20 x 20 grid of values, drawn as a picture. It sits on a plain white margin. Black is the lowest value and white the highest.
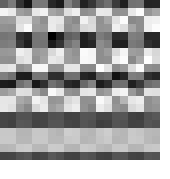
Seam: horizontal, 70% of the way down, the bottom part calmer. Stripes: horizontal, repeating 4 times. Average level on the scale: 60%. Slope: none.
